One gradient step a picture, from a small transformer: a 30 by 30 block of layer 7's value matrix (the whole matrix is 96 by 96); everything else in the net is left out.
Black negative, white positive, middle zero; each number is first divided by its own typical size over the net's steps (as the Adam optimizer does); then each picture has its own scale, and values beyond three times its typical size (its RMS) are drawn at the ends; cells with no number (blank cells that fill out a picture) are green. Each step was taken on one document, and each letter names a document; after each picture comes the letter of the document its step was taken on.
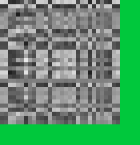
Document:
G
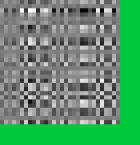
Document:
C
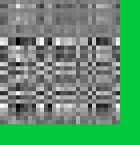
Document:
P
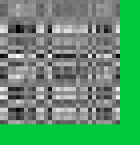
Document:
P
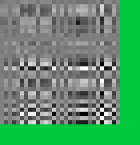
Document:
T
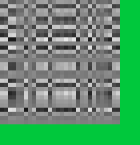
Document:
G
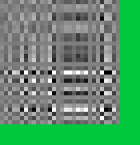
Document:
T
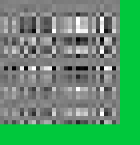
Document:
T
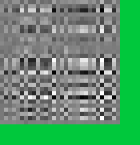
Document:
C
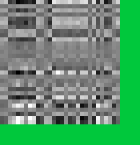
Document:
P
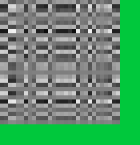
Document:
G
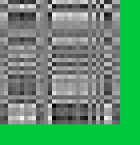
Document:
P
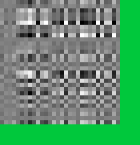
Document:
C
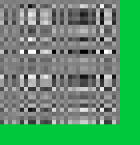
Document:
C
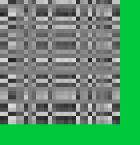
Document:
G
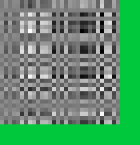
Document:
C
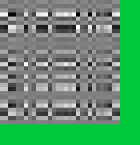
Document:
G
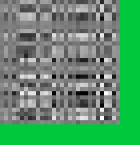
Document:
T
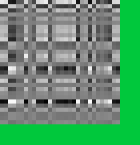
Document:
G
